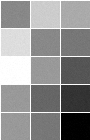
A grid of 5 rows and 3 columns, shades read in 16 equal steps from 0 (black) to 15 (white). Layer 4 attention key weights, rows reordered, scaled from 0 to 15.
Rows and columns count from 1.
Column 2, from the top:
12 8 9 6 7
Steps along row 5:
down down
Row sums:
30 28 29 18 16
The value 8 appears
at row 1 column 1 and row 2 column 2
